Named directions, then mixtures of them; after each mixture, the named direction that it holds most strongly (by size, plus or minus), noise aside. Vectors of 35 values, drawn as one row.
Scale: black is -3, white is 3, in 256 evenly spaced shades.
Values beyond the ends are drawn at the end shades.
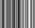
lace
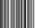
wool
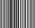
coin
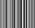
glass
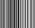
coin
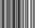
lace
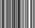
lace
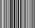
coin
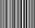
glass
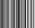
wool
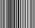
coin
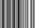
lace
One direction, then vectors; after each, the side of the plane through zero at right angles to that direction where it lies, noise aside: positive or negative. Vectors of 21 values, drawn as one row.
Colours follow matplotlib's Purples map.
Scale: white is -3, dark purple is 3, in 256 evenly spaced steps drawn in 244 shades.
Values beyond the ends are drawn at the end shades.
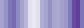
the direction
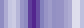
negative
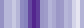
negative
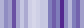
positive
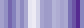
positive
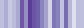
negative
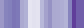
positive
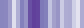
negative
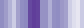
negative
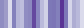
negative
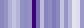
negative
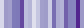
positive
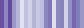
positive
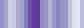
negative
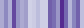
positive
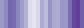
positive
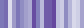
negative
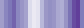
positive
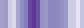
negative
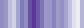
negative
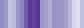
negative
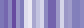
positive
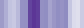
negative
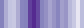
negative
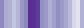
negative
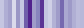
negative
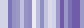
positive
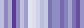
positive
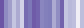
negative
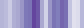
negative
